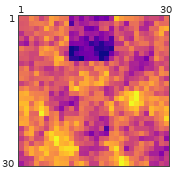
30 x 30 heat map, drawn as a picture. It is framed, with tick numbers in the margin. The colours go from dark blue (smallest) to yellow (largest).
In the top middle lies a patch that is lower than the rest. The field is mottled with small blotches. The ninth with the lowest average is the top middle.
